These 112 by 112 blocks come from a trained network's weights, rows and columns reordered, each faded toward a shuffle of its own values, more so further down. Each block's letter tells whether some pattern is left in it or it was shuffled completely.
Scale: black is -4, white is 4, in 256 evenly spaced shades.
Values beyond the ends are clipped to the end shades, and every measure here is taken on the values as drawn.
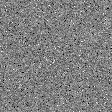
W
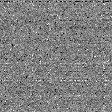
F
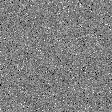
W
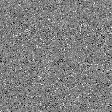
F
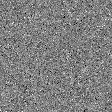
W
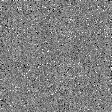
F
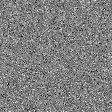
W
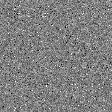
F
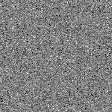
F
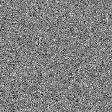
F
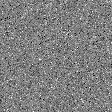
W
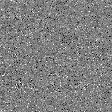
F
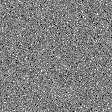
W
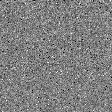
F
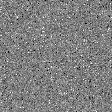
F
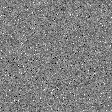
W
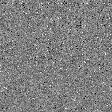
F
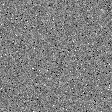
W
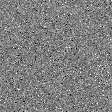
W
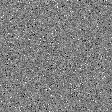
F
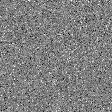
F
